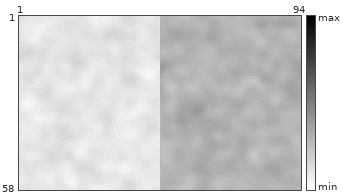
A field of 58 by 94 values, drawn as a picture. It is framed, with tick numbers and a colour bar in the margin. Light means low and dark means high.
It is made of 1 by 2 panels. Panel 1,1: very low, blotchy, faint in contrast. Panel 1,2: low, blotchy, faint in contrast.
